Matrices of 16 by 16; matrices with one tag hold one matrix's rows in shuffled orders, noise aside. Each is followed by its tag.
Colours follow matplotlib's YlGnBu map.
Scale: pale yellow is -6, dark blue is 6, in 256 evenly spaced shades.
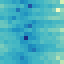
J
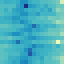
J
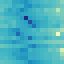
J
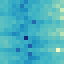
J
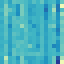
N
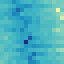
J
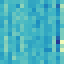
N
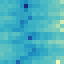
J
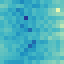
J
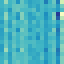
N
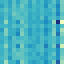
N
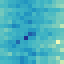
J
